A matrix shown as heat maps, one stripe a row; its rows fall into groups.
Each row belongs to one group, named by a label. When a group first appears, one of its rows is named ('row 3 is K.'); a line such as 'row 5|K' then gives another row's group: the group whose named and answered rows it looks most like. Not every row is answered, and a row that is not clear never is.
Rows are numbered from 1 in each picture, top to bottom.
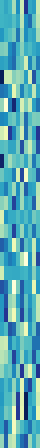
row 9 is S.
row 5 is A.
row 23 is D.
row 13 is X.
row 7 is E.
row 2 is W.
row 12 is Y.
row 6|Y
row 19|A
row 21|E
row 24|A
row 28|W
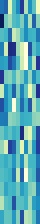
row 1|D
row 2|Y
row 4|A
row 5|A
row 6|Y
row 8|E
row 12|X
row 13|X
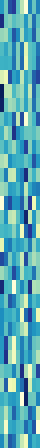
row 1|A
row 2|Y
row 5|X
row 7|Y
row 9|X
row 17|W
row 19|S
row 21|E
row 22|A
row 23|W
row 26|D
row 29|S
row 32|A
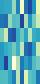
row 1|W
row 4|W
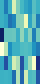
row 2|A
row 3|Y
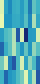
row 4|E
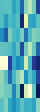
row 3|S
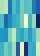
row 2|A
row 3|D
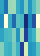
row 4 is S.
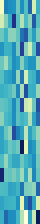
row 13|Y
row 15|W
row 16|A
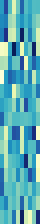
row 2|D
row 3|D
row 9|Y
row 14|Y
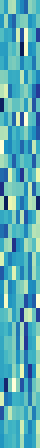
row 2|A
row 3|X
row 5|D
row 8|Y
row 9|X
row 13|D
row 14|Y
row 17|S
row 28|D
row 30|Y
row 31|W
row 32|W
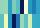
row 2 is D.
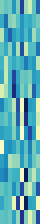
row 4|X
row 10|W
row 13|S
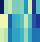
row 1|Y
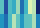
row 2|E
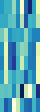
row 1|W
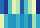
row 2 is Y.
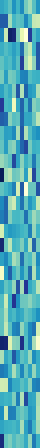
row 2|S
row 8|E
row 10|X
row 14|X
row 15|D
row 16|S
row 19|E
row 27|E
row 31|W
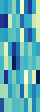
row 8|Y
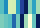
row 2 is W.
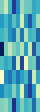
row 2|W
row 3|X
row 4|Y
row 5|X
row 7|W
